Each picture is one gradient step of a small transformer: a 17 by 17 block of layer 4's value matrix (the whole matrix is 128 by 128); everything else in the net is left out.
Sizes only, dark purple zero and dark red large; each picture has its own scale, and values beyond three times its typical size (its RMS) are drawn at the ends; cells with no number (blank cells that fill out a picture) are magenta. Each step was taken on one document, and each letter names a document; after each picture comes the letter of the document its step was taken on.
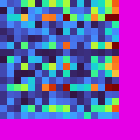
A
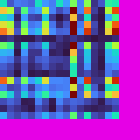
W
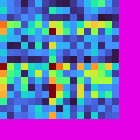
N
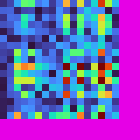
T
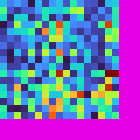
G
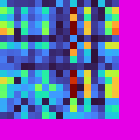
W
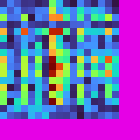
N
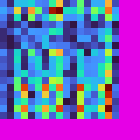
G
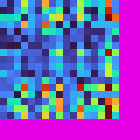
G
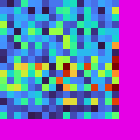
A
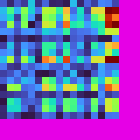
A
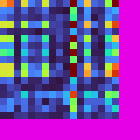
W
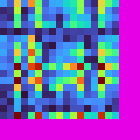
T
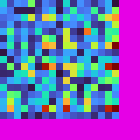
A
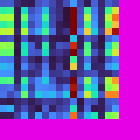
W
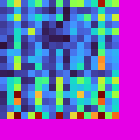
T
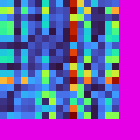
W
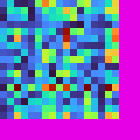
A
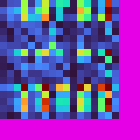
G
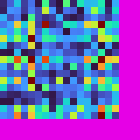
T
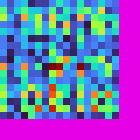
N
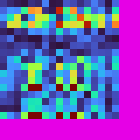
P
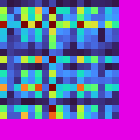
N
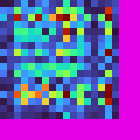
G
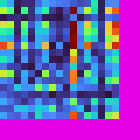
W
